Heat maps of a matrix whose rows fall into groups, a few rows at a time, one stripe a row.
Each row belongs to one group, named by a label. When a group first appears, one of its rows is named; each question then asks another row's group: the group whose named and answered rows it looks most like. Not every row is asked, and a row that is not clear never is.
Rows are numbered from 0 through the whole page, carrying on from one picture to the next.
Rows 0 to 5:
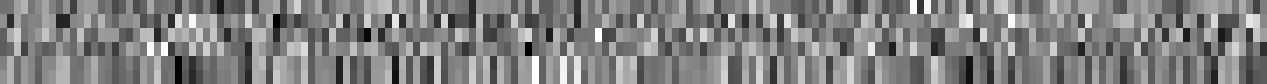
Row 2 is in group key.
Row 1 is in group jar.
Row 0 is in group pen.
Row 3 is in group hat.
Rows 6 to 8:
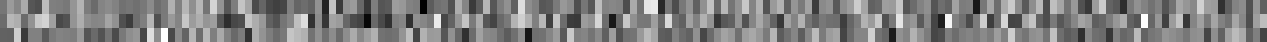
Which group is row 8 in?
hat
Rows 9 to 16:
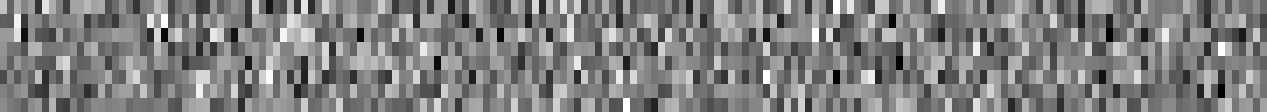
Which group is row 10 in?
hat
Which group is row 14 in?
jar
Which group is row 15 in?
key
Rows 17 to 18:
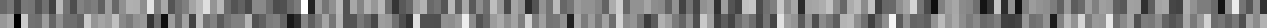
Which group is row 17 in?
hat
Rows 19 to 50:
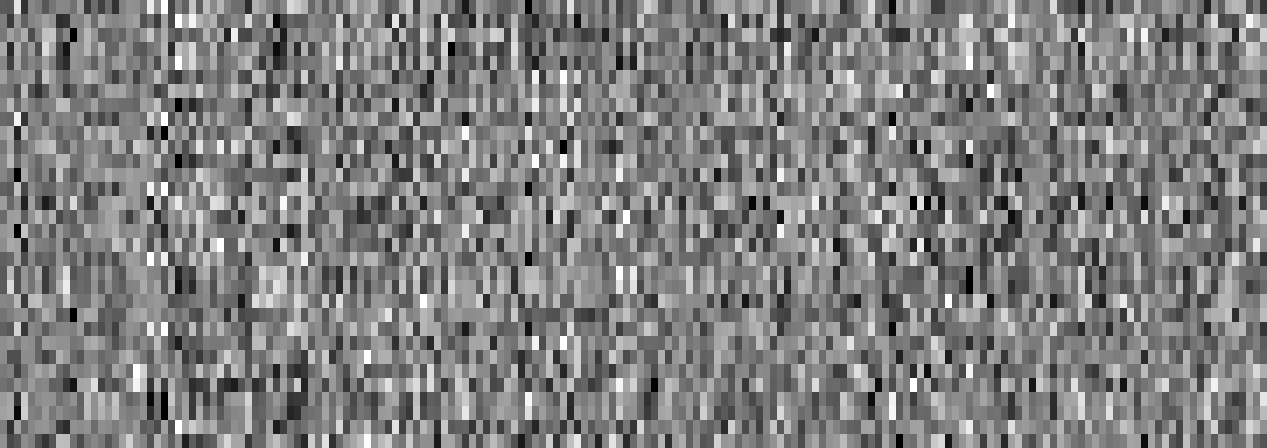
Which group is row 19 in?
hat
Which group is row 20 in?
jar
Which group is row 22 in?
jar
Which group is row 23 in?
jar
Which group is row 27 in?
hat
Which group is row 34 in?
key
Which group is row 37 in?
hat
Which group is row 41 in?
pen
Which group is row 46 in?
pen
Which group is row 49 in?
jar
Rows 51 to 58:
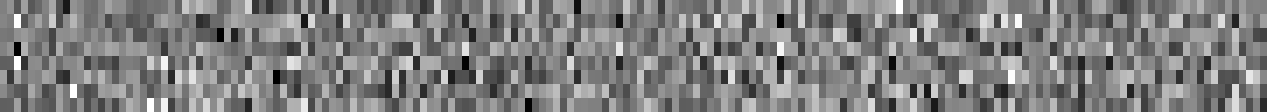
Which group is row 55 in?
hat
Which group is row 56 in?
jar
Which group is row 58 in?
hat
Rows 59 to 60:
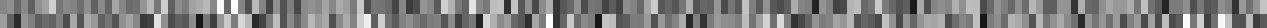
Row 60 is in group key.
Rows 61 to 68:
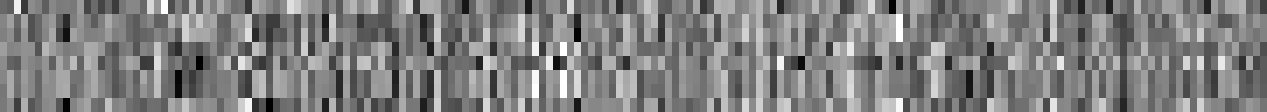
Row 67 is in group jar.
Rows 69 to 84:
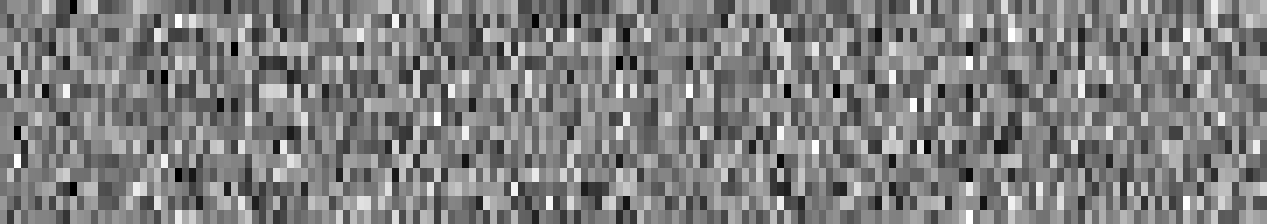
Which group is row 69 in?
pen
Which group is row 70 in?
jar
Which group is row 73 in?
jar
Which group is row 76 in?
pen
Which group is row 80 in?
hat
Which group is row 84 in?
jar
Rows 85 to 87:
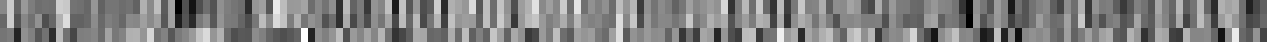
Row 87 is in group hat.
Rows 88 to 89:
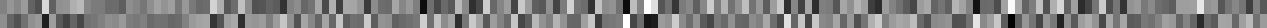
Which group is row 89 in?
key
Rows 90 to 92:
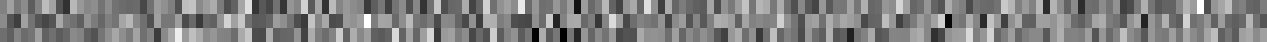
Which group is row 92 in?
jar
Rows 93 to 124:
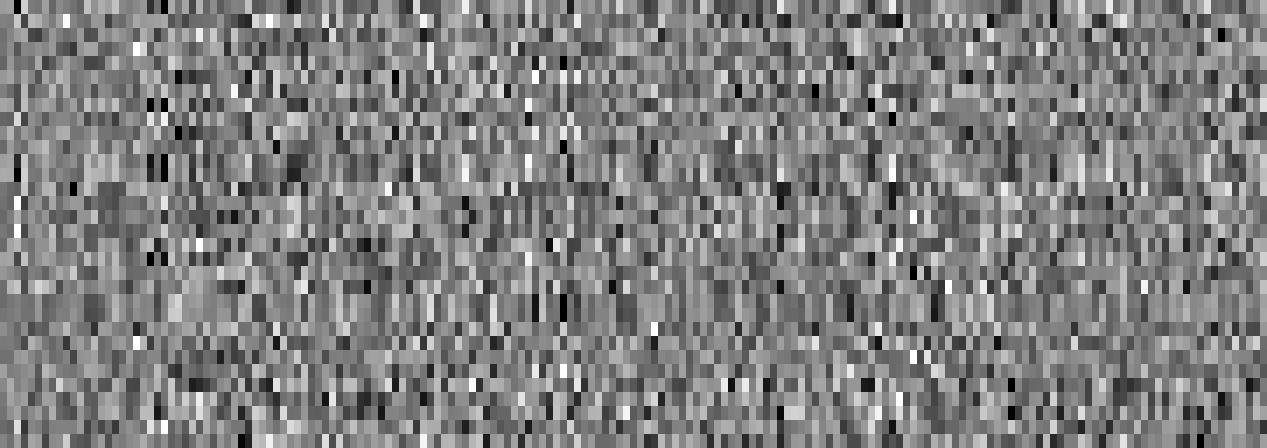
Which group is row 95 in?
key
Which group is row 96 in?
pen
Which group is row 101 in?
hat
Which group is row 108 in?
pen
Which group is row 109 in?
hat
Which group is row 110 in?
key
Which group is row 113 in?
key
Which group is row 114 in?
jar
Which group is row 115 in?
jar
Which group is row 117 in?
pen
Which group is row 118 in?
pen
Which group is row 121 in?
key
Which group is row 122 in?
key
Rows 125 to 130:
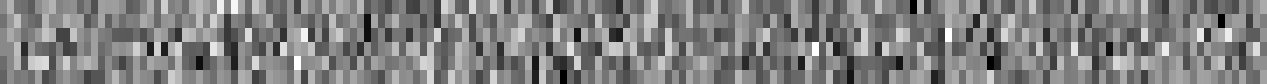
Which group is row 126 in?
key
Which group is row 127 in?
key
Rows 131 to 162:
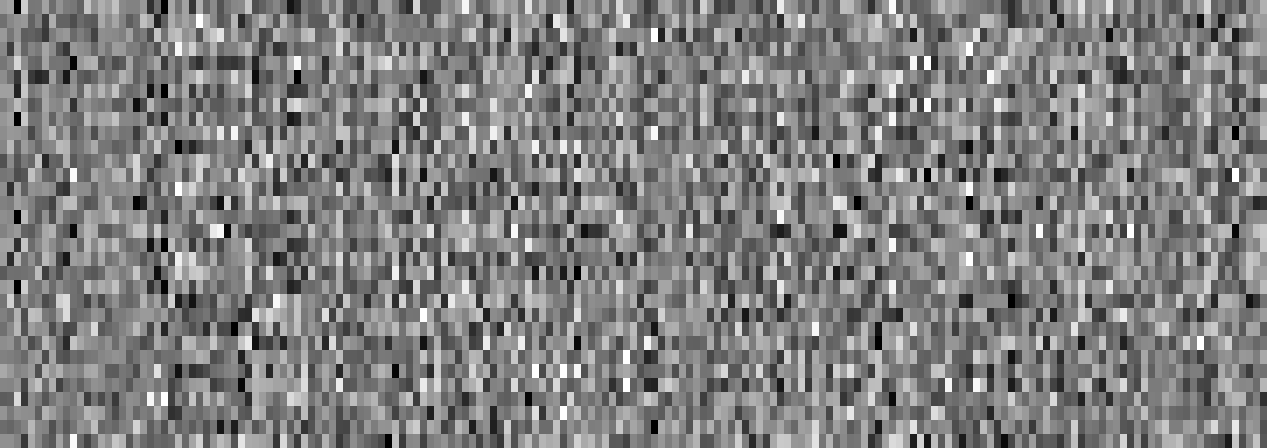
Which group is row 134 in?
jar
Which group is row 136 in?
key
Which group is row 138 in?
pen
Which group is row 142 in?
jar
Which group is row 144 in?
jar
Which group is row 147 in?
pen
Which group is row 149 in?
jar
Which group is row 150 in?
jar
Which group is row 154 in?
pen
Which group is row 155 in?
key
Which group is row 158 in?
key
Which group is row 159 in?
hat
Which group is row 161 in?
pen
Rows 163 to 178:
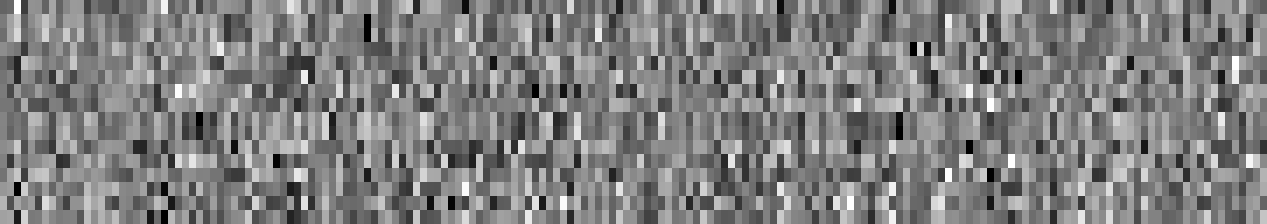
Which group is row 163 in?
hat
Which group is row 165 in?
key
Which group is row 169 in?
jar
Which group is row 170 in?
key
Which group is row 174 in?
jar
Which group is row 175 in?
key
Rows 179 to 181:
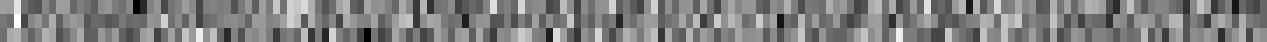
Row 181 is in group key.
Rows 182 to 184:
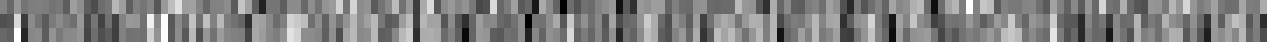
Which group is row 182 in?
jar
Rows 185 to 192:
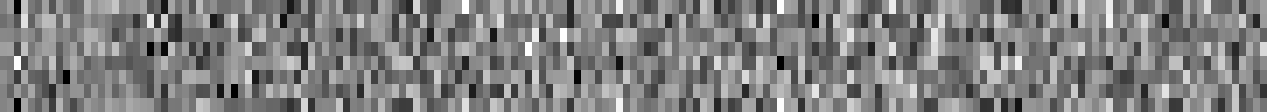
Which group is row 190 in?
key
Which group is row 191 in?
pen
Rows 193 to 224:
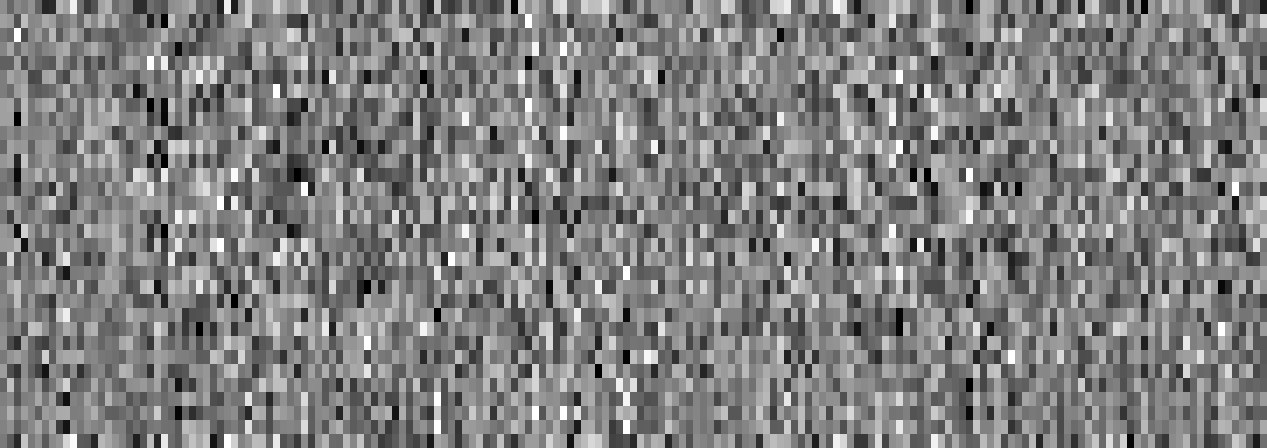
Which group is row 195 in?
hat
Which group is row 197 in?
hat
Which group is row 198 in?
key
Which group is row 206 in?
hat
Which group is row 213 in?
key
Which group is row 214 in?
pen
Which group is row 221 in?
key
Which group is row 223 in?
key
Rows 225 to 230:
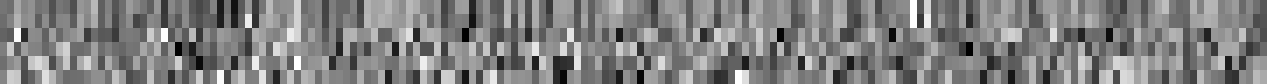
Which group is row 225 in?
pen
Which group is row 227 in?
hat
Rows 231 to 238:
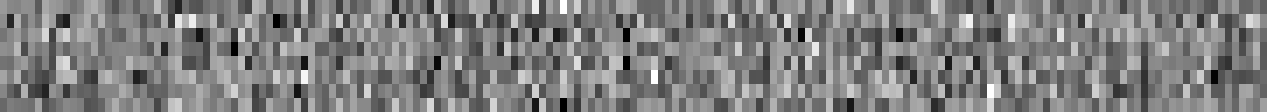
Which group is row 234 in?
pen
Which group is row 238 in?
jar
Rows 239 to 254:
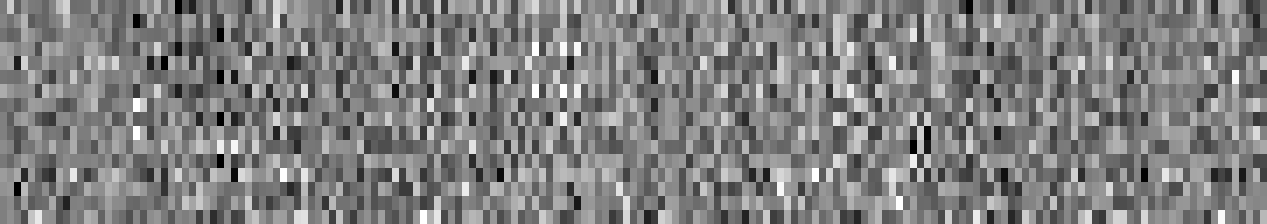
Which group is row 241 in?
pen
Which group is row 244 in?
pen
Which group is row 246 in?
pen
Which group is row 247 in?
pen
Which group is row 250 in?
pen
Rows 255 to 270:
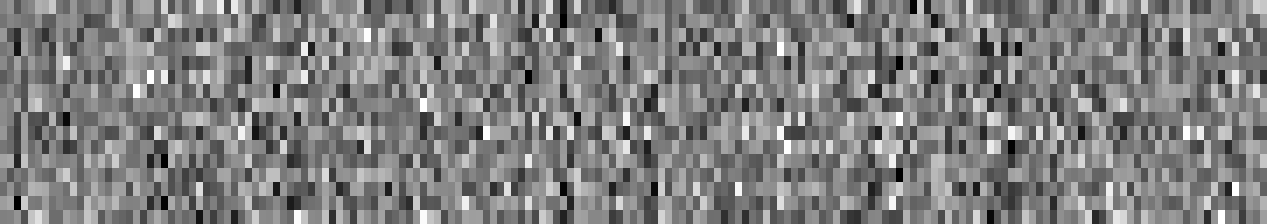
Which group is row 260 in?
hat
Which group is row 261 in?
pen
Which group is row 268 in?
pen
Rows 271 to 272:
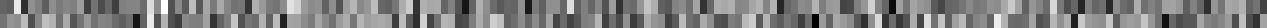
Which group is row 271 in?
hat
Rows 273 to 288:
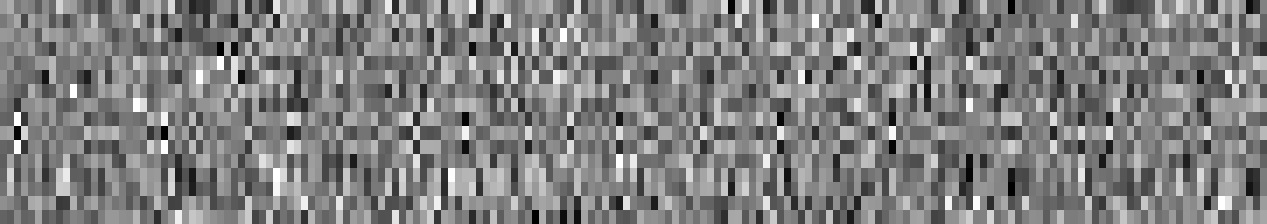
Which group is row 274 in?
pen
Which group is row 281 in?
hat
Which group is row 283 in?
hat
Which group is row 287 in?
key
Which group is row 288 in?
jar
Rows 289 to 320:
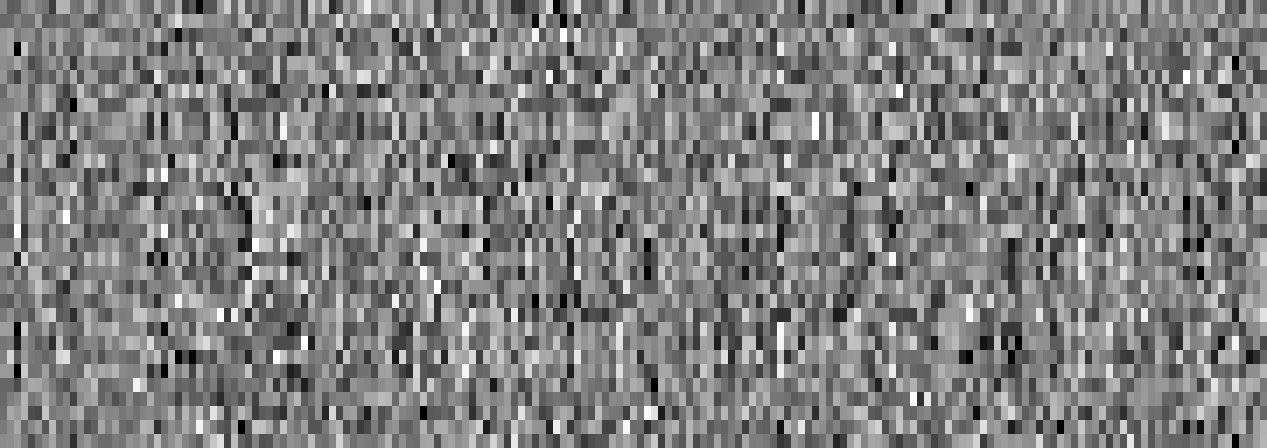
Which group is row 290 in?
jar
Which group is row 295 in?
key
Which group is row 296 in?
pen
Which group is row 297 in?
pen
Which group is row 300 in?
jar
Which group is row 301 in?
hat
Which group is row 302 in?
pen
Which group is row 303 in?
key
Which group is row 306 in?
key
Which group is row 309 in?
key
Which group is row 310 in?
jar
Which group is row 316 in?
pen
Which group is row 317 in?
pen
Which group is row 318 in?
key
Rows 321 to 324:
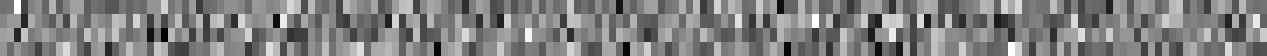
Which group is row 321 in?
hat
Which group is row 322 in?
pen
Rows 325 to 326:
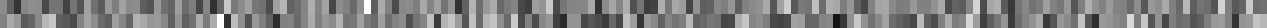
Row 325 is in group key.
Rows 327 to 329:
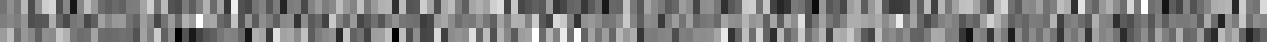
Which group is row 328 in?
key
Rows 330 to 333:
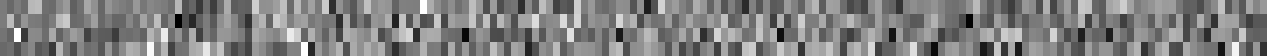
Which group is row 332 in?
hat
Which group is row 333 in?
hat
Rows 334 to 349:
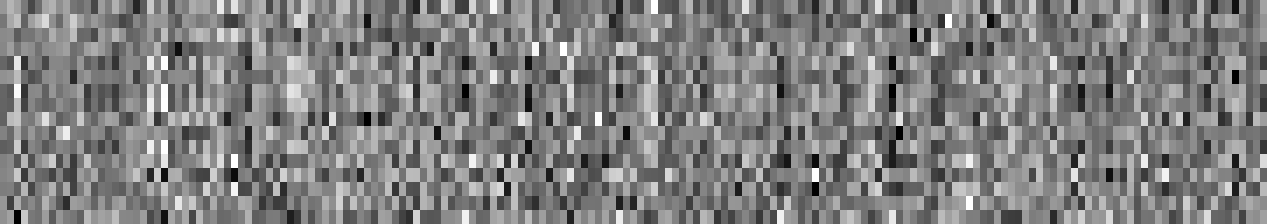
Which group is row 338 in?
hat
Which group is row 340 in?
hat
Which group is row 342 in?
key
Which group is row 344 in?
hat
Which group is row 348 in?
jar
